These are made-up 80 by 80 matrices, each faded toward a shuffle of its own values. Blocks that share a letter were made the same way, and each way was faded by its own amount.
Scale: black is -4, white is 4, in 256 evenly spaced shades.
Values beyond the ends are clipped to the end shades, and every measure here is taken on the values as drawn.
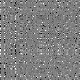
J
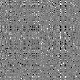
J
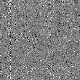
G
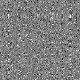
G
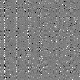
J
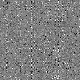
G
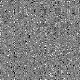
G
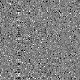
G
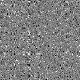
G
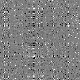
J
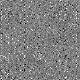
G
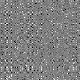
J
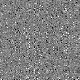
G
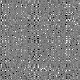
J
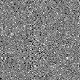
G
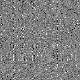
G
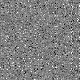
G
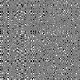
J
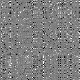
J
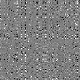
J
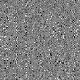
G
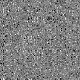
G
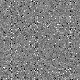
G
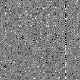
G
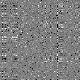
J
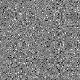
G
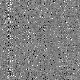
G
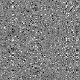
G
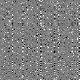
J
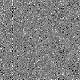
G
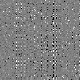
J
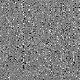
G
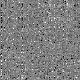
G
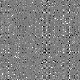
J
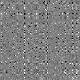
J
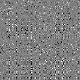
J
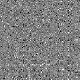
G
